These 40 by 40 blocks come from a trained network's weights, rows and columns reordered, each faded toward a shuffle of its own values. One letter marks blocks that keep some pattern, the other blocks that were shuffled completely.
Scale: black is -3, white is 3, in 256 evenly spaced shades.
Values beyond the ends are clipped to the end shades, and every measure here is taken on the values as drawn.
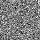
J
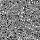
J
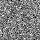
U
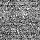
J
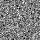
U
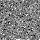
J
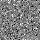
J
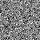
U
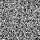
J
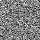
J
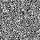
J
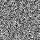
U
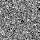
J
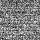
J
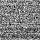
J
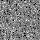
U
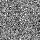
U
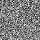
J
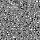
J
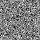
U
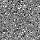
J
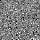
J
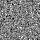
U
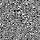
J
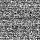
J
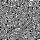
U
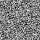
U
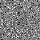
J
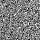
U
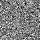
J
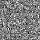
J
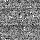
J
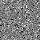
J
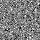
U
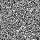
U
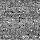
J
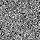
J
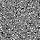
J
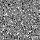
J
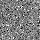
U
